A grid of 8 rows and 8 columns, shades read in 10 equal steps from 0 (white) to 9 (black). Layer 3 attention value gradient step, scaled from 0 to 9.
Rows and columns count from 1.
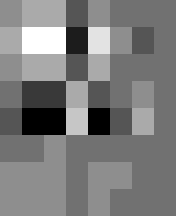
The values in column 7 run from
3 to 6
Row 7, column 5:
4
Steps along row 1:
down same up down up same same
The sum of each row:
35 27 34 42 49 39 35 36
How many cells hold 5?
25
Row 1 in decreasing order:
6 5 5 5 4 4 3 3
